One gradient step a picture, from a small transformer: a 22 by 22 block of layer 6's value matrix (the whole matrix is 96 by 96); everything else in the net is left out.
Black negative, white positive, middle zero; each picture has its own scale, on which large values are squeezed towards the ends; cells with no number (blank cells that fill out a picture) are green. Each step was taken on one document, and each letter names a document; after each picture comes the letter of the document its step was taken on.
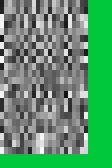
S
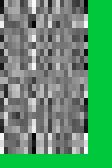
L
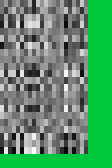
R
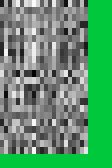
R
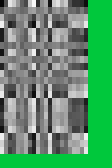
L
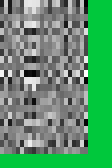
R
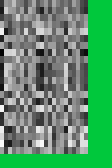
S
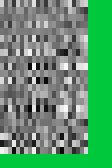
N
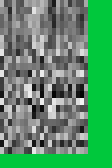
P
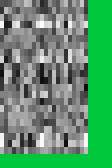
S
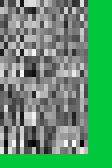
R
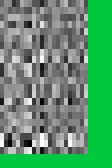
S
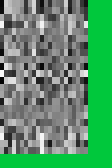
S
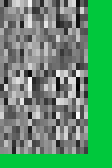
N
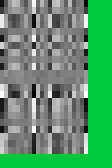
L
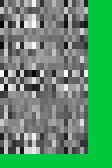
R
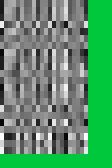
S
